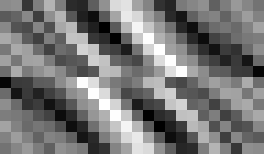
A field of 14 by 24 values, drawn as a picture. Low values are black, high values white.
Seam: none. Slope: none. Grain: diagonal, down to the right. Histogram: bell-shaped. Symmetry: a half turn.
